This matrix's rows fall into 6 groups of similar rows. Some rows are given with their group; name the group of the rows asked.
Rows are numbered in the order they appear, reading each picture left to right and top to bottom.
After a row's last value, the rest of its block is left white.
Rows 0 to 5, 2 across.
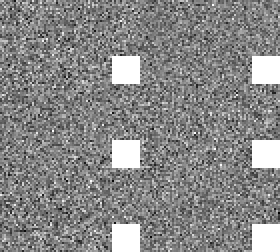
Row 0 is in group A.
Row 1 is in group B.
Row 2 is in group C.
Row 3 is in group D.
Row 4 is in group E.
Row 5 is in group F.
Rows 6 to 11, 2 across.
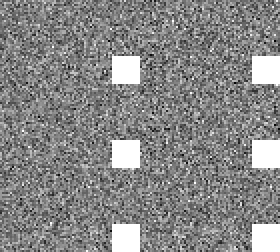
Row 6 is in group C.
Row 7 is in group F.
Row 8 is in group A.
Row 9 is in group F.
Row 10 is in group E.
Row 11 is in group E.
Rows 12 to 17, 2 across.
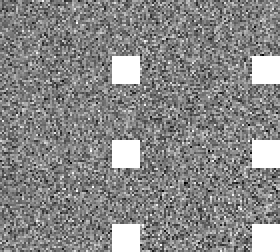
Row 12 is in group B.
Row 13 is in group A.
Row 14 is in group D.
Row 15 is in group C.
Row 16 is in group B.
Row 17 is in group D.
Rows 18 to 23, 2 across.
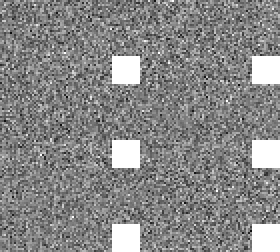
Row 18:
C
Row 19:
A
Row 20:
E
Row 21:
E
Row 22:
F
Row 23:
B
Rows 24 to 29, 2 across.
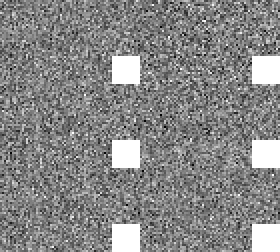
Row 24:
F
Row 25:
B
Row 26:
F
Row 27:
E
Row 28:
F
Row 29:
F
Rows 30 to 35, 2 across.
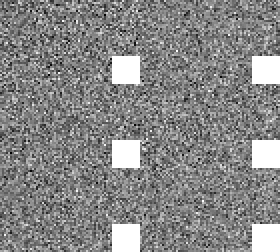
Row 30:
B
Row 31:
D
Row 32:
F
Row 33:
D
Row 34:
B
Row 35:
A
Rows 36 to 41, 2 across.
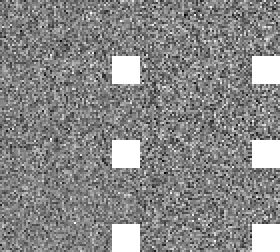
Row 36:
E
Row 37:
D
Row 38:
E
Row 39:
A
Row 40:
D
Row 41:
C
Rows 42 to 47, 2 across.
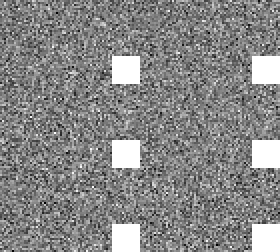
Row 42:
C
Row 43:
B
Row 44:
D
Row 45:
D
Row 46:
B
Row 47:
F
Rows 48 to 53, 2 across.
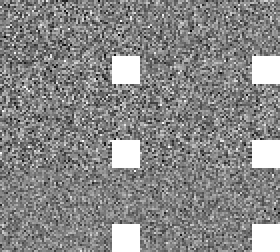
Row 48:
E
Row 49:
E
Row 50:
A
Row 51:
A
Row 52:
D
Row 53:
F
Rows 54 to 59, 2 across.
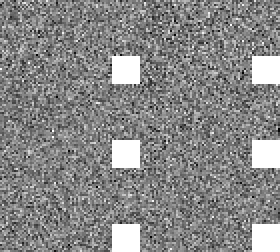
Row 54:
A
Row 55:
C
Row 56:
C
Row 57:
F
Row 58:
D
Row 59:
F
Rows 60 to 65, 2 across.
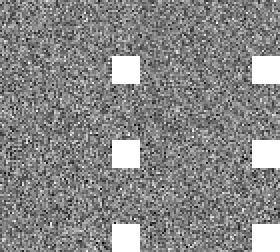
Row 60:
A
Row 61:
B
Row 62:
F
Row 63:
C
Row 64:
E
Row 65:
F
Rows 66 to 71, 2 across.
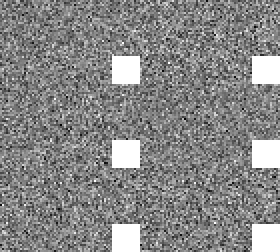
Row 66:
C
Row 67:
A
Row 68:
E
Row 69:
B
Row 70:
D
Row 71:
D
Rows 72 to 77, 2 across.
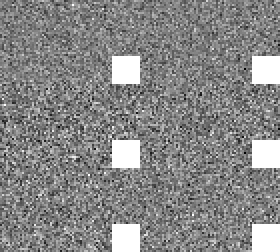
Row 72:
B
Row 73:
F
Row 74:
C
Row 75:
F
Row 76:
E
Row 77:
C
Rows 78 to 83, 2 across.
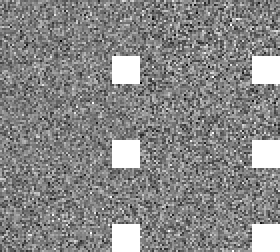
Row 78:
E
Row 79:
C
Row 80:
B
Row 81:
F
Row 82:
C
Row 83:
A
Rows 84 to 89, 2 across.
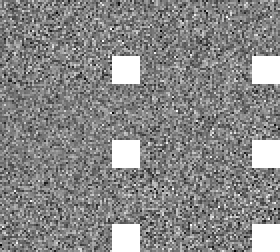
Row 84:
C
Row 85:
E
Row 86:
C
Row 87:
F
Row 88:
D
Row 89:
F
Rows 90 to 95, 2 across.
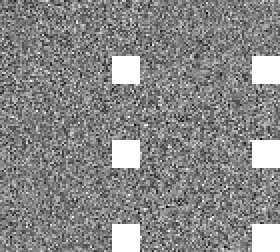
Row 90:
B
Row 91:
E
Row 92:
F
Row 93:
A
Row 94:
F
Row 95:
A
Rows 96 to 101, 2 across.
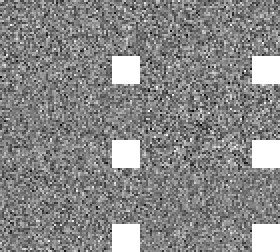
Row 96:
D
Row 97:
C
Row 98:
E
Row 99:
E
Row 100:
B
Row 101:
E
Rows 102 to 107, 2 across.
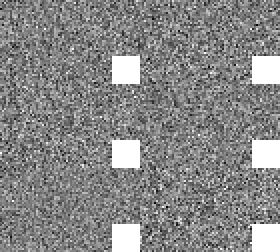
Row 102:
F
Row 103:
C
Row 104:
A
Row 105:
C
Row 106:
F
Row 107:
A
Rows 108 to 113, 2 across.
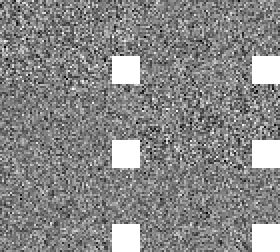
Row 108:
A
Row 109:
E
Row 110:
B
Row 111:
F
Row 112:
E
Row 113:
E
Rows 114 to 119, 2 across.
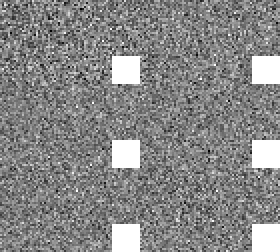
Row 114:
C
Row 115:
D
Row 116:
B
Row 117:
C
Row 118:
B
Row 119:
B
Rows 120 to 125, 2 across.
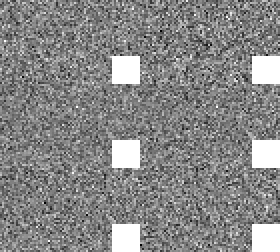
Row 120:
A
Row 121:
E
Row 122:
B
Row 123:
B
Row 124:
B
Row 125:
D
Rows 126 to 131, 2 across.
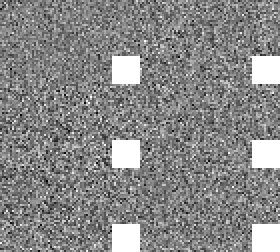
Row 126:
F
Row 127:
A
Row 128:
E
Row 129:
A
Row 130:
B
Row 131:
B
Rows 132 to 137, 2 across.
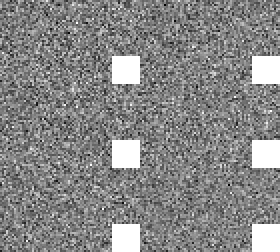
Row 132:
B
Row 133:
C
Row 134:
B
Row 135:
D
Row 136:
C
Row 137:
C
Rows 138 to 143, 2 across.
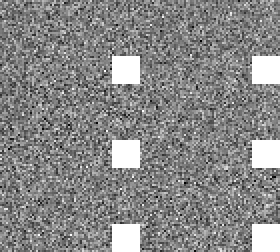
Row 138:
C
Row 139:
E
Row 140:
B
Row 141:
A
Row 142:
A
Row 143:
D
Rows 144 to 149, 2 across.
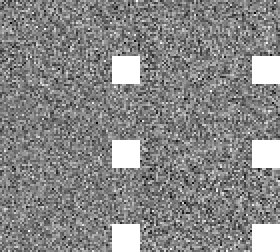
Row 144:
F
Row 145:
D
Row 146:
B
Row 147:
D
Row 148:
A
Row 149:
B
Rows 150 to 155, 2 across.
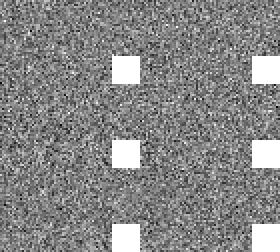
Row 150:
C
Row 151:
F
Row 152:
E
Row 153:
D
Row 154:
E
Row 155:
B
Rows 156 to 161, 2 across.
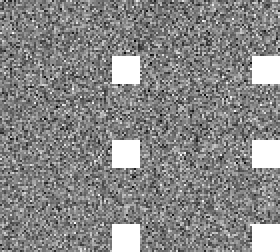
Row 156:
F
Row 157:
B
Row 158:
B
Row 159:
E
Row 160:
D
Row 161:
A
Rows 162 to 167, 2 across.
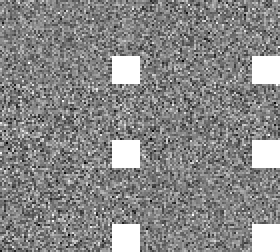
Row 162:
A
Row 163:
B
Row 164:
A
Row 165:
F
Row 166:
C
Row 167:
C
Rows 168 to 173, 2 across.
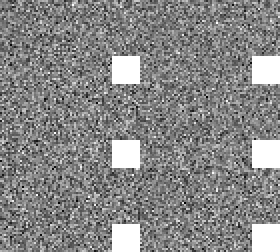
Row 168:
B
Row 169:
B
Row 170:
D
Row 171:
E
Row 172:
F
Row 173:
B
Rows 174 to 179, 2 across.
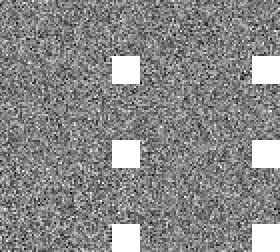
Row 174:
A
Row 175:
C
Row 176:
D
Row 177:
D
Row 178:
A
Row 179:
F
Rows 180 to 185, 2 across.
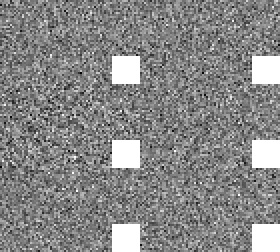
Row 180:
E
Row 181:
F
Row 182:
C
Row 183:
E
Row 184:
B
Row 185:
D
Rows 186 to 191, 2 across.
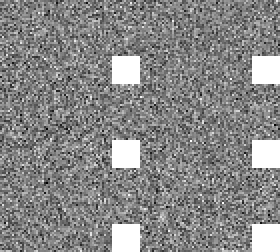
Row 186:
D
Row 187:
F
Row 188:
E
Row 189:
F
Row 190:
D
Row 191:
A
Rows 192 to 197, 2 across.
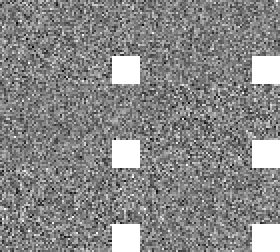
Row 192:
A
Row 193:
F
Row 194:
E
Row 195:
B
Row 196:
A
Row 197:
A
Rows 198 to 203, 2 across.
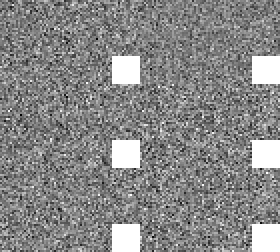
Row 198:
B
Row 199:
F
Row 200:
E
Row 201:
A
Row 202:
D
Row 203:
A
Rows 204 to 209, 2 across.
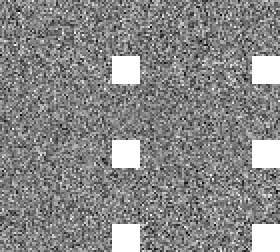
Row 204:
A
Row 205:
E
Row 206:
E
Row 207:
B
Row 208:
F
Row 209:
D
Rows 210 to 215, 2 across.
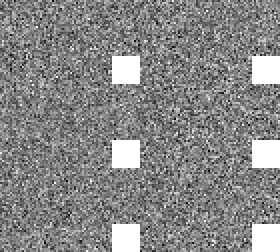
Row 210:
F
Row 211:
A
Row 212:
A
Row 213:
C
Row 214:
E
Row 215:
C
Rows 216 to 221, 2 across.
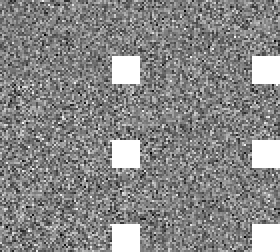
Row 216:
B
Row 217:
F
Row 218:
A
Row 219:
F
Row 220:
A
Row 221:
F
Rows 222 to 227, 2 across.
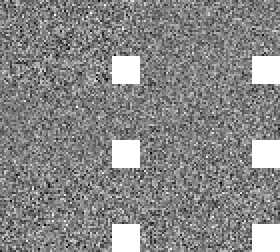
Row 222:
E
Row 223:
C
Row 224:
B
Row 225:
F
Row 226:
C
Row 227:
F
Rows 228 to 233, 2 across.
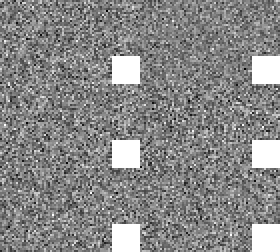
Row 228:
A
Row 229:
F
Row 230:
A
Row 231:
C
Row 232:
C
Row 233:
D
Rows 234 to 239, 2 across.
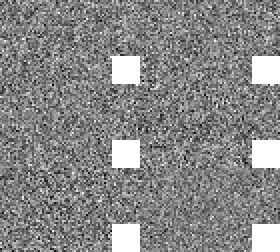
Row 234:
A
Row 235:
D
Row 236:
F
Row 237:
E
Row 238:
B
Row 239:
F
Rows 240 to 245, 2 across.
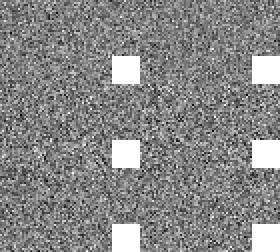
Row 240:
C
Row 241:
F
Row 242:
E
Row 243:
A
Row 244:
B
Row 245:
F
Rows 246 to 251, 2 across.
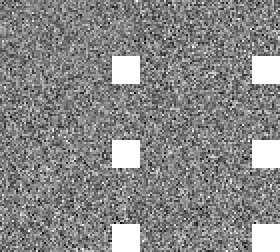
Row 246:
F
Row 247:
C
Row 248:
C
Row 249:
C
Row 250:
A
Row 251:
E
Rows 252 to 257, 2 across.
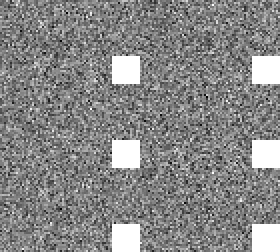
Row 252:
E
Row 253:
B
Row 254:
C
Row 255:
E
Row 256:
E
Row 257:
B
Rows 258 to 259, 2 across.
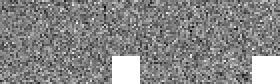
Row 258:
B
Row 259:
E
